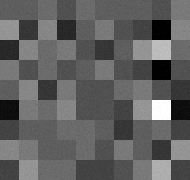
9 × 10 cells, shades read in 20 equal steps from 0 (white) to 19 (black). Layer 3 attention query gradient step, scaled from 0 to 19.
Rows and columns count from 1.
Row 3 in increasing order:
5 8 9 10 11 11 12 13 15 16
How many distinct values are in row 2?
9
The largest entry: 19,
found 2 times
